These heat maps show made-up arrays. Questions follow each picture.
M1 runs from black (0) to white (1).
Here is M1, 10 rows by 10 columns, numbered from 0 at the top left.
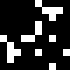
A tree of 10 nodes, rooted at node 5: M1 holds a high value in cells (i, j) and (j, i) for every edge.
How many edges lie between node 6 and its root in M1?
3
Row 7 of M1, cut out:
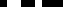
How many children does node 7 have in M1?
3
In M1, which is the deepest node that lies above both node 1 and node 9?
7
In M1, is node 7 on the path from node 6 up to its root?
yes
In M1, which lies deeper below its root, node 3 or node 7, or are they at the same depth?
the same depth
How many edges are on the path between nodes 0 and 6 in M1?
4
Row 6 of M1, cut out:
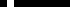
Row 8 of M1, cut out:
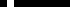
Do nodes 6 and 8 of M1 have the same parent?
yes
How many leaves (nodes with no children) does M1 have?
7
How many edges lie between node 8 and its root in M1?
3
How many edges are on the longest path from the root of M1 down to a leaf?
3
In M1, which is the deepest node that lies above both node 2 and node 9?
7
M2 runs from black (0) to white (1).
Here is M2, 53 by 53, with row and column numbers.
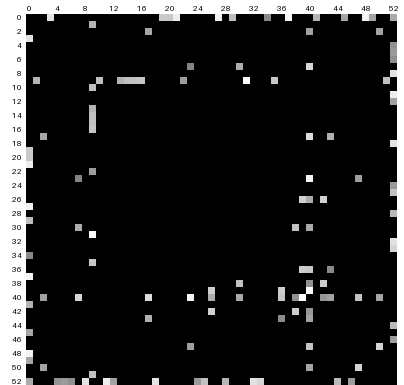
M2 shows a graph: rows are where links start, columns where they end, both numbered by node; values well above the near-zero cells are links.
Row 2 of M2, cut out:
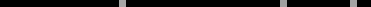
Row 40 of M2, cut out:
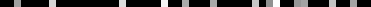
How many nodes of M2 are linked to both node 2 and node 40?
2
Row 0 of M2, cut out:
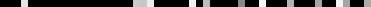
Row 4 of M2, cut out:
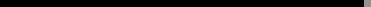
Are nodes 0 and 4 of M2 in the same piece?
yes
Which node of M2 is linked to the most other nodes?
node 52
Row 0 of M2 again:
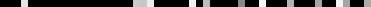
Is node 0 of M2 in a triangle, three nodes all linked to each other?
no
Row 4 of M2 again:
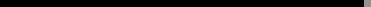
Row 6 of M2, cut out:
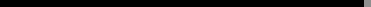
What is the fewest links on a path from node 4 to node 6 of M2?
2
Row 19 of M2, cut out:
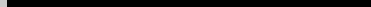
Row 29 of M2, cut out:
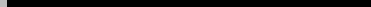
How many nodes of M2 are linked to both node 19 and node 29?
1
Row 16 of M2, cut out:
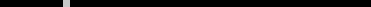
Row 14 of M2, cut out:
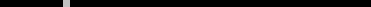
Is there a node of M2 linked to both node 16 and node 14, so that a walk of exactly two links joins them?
yes
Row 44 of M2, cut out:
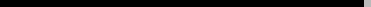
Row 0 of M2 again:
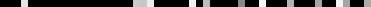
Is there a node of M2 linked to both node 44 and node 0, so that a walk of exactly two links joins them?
yes
